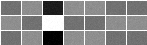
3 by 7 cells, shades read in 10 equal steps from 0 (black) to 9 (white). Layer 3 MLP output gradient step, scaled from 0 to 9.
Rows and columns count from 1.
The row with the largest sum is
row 2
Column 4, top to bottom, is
5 4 5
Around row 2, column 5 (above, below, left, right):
5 5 4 5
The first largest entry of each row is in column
2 3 2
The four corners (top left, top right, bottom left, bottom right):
4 4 4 4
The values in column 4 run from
4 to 5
